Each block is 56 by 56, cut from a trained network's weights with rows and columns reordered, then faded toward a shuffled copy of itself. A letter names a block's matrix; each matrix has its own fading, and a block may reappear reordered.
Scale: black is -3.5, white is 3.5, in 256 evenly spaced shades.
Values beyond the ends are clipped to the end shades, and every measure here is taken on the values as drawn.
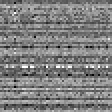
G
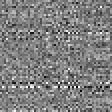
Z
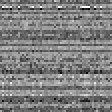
G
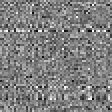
Z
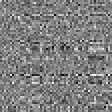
Z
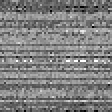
G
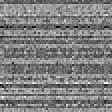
G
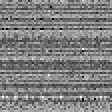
G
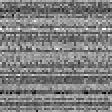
G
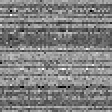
G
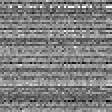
G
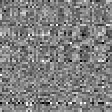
Z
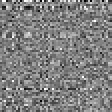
Z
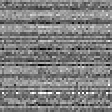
G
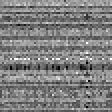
G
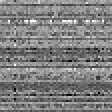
G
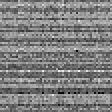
G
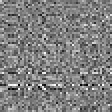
Z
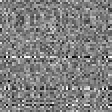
Z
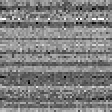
G
